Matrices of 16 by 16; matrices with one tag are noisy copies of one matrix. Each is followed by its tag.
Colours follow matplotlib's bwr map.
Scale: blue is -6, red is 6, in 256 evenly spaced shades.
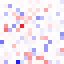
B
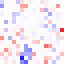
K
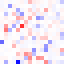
B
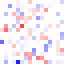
B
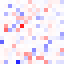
B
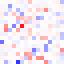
B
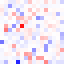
B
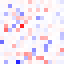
B
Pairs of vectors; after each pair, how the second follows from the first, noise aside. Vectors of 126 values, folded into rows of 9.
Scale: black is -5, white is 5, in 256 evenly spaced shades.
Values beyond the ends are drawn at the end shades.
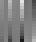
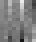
copied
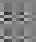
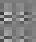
negated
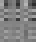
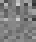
sign-scrambled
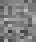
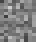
shuffled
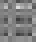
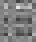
copied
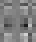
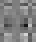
copied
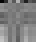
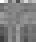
negated
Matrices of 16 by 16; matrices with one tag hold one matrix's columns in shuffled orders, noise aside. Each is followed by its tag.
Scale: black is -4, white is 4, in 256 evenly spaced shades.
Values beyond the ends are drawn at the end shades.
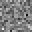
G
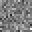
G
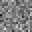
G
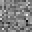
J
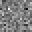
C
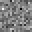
C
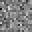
C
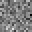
G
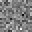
G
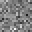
G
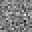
J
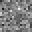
C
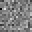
C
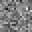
C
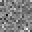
G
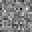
C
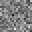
G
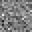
J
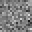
J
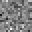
G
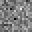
C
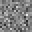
J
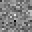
J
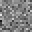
J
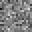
C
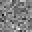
G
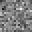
C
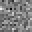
C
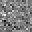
J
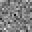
G
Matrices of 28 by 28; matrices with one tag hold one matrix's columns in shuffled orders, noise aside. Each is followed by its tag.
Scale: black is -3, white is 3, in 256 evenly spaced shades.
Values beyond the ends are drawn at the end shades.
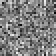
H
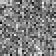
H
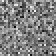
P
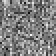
H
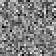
P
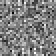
H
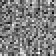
H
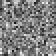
H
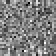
H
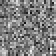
H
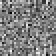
H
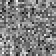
H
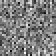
H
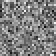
P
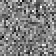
P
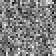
H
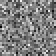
P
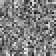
H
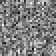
H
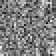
H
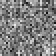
H
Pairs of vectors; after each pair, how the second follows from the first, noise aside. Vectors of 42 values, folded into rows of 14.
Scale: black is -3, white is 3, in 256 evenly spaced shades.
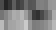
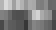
negated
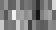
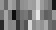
negated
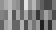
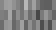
shrunk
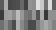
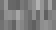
shrunk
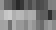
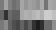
reversed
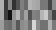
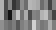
copied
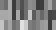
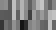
negated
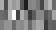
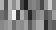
copied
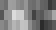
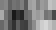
negated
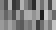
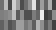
negated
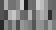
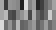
negated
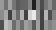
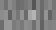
shrunk
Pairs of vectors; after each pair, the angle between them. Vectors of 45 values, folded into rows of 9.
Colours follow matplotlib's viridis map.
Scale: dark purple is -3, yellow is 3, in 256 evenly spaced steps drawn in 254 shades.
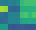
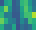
partly aligned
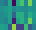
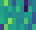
orthogonal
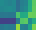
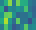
partly opposed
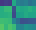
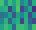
orthogonal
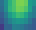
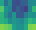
nearly opposite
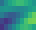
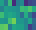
partly opposed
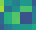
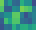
nearly parallel
